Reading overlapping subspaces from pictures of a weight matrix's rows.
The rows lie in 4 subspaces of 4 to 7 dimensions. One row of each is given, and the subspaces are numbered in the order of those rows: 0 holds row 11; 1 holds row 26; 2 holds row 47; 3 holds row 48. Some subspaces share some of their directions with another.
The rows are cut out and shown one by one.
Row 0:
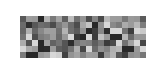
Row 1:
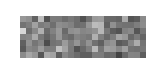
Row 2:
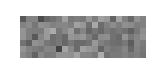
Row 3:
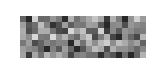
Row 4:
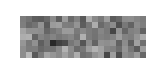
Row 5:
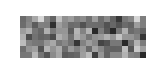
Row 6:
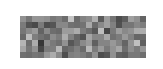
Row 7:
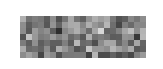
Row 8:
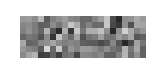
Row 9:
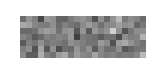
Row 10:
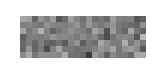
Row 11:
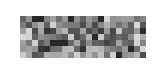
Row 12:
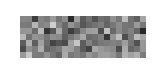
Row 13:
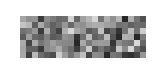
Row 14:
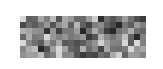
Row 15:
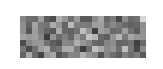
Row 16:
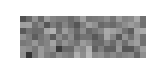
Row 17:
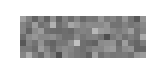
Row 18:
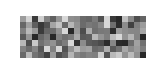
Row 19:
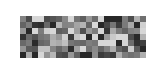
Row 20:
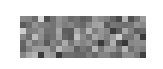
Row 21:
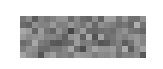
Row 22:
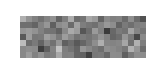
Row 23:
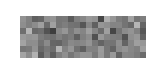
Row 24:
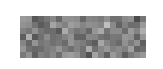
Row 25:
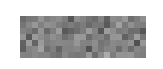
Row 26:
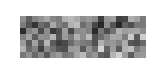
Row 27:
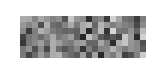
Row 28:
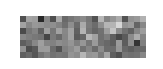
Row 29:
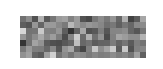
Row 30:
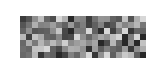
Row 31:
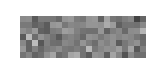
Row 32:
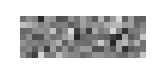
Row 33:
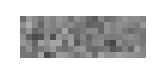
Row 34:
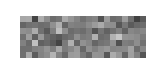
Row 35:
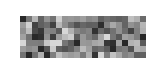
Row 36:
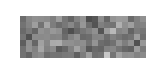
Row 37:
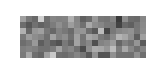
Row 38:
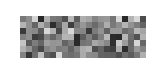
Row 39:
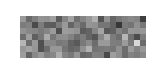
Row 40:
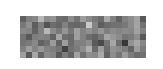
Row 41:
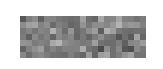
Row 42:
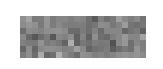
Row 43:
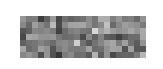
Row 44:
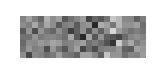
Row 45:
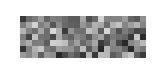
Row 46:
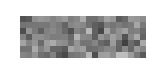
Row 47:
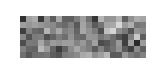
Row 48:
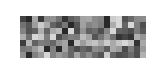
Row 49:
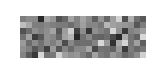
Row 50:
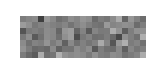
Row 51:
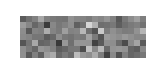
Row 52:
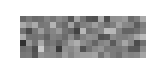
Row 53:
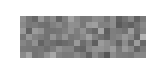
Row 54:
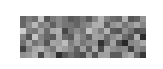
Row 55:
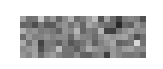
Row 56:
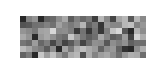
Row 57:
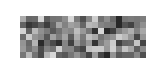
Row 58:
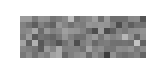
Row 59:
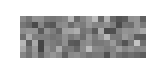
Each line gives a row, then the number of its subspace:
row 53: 1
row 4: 0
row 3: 3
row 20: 1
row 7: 3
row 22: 2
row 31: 3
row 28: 2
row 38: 3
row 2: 0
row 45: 1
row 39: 2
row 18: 3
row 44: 0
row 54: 1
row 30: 2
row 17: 3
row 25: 3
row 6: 0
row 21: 0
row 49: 1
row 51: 2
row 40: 2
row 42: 3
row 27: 0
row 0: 0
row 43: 3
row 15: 2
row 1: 1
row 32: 1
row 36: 0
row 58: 3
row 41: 1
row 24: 3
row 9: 2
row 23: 0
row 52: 2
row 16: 2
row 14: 2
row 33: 3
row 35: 3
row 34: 3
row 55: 2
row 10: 2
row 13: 0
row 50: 1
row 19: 0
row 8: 3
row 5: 3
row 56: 0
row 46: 1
